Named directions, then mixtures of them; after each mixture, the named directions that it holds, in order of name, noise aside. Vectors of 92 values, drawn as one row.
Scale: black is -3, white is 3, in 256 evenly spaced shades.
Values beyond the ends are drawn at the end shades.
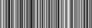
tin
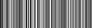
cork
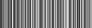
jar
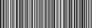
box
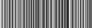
box, jar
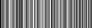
box, cork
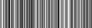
tin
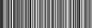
cork, jar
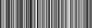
cork, tin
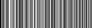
box, cork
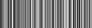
jar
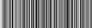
cork, jar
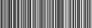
box, jar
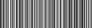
box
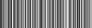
jar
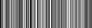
cork, tin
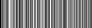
box, cork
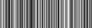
tin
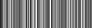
cork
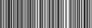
jar, tin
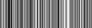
jar, tin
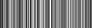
cork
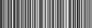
jar
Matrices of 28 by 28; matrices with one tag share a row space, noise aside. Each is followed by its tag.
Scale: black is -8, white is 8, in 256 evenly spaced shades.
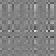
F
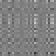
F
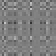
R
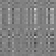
F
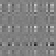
F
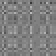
R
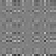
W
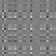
R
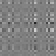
F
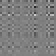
F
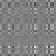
F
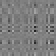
F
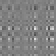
F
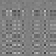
W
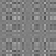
W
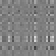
F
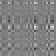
F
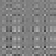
W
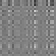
F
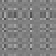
R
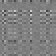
R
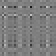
R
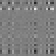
F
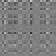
R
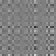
F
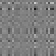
F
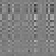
F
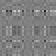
W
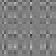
R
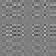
W
